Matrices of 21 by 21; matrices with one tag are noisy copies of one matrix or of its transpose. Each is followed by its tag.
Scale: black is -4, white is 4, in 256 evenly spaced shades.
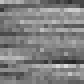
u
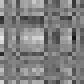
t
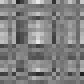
t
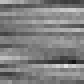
u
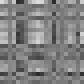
t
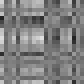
t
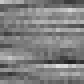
u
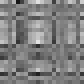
t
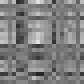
t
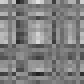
t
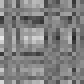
t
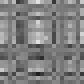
t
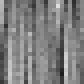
u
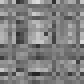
t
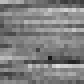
u
